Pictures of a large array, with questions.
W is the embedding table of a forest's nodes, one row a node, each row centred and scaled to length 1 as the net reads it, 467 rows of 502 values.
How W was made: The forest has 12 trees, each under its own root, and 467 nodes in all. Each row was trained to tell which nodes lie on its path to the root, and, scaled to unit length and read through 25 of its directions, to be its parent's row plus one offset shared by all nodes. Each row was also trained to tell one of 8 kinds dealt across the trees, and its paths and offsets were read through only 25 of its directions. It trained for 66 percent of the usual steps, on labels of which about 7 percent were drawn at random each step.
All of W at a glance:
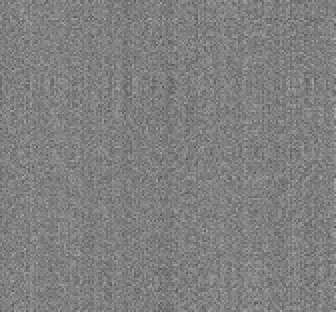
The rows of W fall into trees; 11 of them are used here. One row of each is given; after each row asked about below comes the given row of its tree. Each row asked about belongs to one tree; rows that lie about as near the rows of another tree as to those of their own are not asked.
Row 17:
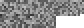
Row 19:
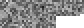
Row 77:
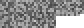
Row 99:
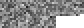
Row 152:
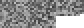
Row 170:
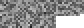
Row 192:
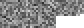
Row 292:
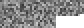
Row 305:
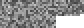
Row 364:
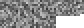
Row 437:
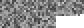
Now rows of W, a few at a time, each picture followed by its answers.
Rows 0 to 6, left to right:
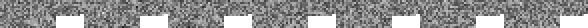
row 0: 305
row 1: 19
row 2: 305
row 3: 305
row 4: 170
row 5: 192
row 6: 292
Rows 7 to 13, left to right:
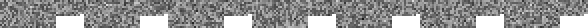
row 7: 192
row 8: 192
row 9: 305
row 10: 305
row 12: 292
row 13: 192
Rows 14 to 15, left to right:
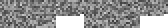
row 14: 305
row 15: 77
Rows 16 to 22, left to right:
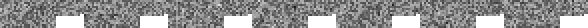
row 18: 170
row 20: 19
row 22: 192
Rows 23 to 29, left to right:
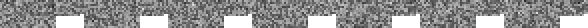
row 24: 437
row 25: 152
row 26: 77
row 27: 19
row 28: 364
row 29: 19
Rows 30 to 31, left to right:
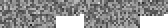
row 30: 99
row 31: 170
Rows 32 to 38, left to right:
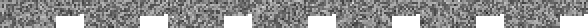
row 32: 99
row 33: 292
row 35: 19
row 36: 305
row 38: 437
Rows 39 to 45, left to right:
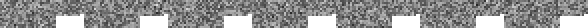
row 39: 364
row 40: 192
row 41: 152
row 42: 77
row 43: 437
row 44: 292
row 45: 305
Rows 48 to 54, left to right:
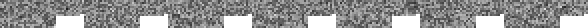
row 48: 292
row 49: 170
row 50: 305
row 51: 19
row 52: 305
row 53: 437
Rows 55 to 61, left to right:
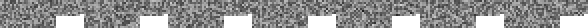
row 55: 77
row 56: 152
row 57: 77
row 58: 292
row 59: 170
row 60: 305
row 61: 192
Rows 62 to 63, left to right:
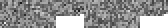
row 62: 437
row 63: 19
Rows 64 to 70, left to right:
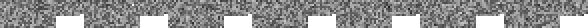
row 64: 19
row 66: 19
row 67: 19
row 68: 437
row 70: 364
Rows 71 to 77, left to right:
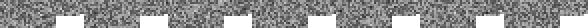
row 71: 77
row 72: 77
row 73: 192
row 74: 99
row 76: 170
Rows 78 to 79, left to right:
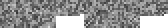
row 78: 192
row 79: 437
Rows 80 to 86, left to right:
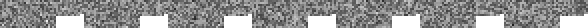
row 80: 17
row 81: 364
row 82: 152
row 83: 99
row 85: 305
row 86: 305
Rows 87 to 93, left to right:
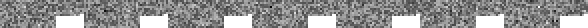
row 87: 19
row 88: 99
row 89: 19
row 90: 170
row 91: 305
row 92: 292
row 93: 170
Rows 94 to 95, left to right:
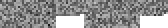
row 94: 305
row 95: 152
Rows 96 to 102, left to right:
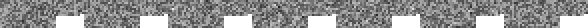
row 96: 19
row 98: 19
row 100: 292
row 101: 19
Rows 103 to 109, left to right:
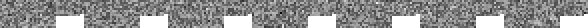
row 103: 437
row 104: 437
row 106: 17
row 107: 292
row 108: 170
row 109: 305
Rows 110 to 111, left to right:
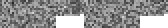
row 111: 192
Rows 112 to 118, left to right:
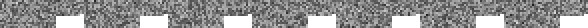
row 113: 77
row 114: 305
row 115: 77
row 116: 19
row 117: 437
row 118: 437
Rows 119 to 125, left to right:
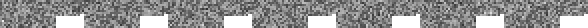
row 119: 152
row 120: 152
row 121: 437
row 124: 152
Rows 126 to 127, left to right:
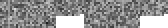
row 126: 170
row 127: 77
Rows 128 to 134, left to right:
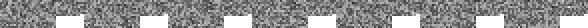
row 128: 305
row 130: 19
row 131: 192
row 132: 19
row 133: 292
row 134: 437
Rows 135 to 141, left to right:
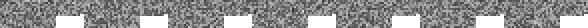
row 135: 77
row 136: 305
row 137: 437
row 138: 292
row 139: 192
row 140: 192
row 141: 305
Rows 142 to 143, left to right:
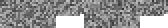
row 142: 292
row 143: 192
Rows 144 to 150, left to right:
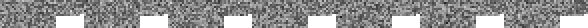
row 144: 19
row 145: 292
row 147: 292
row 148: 437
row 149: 77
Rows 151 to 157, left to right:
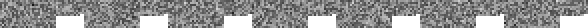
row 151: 192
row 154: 437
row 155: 305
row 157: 77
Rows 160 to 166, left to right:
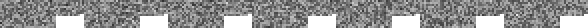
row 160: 77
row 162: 17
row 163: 192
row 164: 292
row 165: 305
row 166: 152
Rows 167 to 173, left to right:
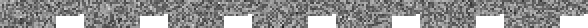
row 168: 19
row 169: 17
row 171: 77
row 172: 77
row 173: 152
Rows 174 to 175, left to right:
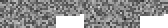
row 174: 77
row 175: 292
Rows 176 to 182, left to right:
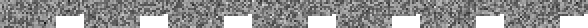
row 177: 77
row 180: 305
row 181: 292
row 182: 305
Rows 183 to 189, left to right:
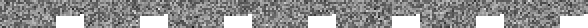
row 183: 437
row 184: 437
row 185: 305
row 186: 170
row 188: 17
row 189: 77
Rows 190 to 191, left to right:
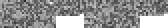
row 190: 19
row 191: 152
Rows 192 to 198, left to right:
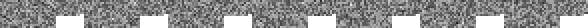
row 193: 170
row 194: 292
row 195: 192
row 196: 437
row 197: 364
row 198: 305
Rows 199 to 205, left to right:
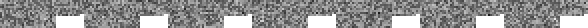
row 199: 437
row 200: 99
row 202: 170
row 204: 19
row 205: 152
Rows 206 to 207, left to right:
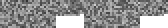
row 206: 170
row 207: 192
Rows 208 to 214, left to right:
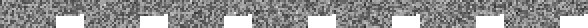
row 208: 170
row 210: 17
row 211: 99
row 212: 152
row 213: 152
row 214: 437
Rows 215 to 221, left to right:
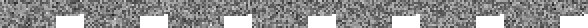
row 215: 19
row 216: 292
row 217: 19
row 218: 292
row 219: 77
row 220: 170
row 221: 192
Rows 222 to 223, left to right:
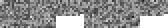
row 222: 437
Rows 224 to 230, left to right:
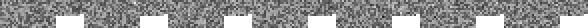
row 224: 152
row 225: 19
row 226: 152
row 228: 192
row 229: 192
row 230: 77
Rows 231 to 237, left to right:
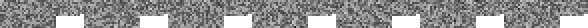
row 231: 17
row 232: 152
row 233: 292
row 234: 99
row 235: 305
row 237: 17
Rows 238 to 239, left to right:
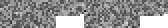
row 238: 192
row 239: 99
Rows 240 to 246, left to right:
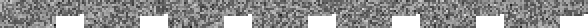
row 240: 19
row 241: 152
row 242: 192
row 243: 77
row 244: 292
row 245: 17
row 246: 305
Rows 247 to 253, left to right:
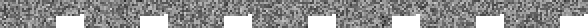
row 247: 292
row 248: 19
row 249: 99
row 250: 170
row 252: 305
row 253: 192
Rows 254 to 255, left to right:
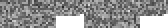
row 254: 152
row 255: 19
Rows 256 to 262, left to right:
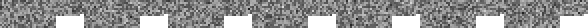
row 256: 437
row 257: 192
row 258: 170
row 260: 99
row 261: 152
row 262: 292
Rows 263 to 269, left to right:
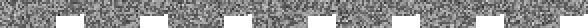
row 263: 305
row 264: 305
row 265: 77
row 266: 152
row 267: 292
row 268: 152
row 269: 292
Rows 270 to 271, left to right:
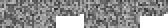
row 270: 99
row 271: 99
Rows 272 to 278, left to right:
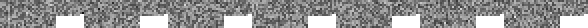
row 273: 437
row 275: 19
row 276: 19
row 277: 437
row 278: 17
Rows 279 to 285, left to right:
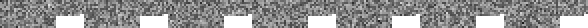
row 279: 170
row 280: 292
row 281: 152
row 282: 77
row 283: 19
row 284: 99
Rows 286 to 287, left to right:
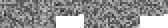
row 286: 99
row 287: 77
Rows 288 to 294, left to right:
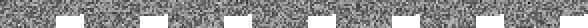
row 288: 292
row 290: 192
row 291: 170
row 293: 292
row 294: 192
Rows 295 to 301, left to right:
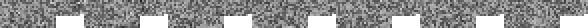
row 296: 99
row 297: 305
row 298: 152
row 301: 170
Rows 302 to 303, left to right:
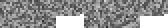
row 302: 152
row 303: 192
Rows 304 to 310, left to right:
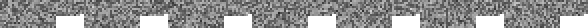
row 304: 305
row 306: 99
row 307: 192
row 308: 170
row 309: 152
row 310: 17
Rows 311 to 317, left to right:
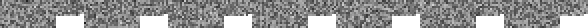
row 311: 170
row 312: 77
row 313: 437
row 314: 170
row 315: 292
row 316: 19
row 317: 77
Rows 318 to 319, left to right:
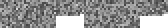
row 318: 19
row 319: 170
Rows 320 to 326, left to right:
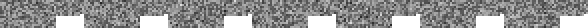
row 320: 437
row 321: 19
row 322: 19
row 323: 364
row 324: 364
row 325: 152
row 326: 152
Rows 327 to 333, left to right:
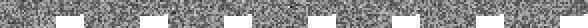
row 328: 19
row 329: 99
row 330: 19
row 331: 99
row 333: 305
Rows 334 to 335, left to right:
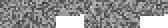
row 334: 192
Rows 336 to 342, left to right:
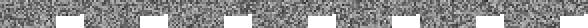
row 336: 437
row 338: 437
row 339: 292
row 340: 437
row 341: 364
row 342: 99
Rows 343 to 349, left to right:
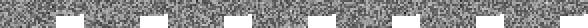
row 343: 152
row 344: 305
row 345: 305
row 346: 305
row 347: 170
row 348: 17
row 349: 170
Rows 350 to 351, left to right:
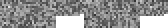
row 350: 19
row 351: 192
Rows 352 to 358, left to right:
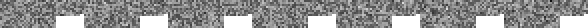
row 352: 305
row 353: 19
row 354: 437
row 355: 19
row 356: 99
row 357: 292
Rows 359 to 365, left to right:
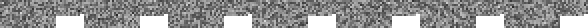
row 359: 437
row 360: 437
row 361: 192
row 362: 77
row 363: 17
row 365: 99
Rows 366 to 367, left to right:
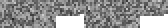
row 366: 99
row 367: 305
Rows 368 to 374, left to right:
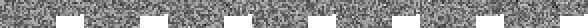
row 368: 437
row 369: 152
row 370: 99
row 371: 99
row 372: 292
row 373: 437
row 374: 437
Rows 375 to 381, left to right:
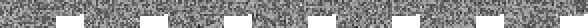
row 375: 152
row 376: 437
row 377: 305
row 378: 364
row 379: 305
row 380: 170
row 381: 152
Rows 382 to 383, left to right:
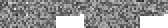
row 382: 170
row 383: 19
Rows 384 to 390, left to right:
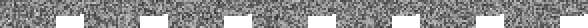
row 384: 292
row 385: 99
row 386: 77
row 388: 152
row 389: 77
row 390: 192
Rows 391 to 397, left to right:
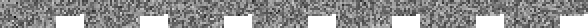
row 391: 192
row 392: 292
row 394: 292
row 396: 292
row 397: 292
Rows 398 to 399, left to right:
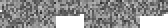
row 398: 305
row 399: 152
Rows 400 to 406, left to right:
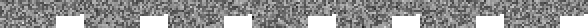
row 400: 437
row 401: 292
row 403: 305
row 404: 152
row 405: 292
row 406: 437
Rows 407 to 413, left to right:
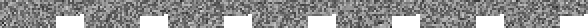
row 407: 192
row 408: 19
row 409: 437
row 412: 292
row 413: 437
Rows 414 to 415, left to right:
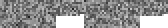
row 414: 305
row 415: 292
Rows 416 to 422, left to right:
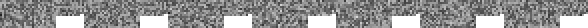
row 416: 364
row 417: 77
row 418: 437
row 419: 292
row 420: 192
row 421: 99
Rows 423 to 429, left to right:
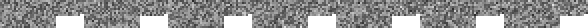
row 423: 19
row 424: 437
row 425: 19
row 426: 152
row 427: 152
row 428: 305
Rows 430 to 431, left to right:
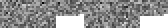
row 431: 19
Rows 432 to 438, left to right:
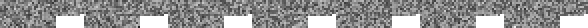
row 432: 292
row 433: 305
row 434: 99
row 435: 437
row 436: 77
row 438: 170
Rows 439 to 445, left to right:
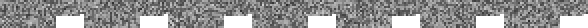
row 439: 292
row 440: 152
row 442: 152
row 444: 19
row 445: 292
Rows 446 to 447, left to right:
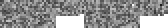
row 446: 292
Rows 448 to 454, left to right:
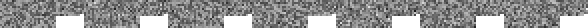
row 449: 152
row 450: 292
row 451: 77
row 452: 437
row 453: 19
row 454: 19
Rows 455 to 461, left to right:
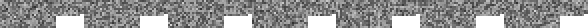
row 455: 152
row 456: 437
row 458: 77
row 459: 364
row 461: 77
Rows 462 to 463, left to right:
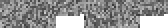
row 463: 305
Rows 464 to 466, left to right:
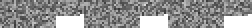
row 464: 437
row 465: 437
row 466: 305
